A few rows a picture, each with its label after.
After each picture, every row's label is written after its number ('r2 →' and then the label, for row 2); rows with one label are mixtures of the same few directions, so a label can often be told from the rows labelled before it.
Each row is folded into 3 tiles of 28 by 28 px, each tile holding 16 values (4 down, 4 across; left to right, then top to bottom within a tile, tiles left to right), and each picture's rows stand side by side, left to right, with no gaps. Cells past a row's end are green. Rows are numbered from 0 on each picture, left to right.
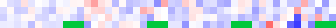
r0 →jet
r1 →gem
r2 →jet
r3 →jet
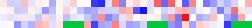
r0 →jet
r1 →gem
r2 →gem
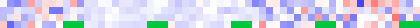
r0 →gem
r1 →jet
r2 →gem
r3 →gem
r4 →gem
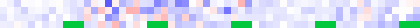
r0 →jet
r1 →jet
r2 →gem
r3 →gem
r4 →jet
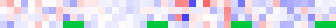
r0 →gem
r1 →gem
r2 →gem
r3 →gem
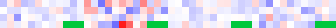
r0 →gem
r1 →jet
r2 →jet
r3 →gem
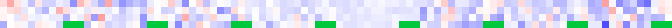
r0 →gem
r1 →gem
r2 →gem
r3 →jet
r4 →gem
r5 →jet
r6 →jet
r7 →jet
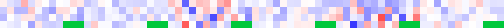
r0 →jet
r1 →gem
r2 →jet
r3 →jet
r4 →jet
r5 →jet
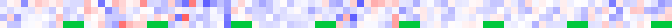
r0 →gem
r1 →jet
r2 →gem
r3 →gem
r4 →gem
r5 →jet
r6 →jet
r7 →jet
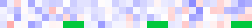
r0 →gem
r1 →jet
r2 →jet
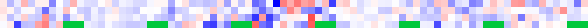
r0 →jet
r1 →jet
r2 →jet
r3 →gem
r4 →gem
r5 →jet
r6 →gem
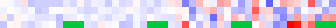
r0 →gem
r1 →jet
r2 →jet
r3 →jet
